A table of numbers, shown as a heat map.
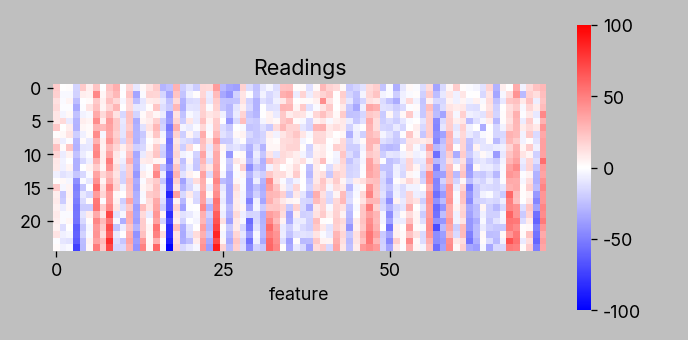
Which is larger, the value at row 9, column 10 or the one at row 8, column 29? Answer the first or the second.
the first
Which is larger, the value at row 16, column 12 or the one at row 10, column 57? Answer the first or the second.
the first
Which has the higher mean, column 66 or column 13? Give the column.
13
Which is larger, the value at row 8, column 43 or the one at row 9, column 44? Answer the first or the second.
the first
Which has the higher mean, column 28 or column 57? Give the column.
28
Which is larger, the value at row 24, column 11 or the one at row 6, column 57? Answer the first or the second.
the first
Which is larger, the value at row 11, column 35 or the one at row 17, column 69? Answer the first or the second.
the second
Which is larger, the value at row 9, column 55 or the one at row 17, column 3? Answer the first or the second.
the first
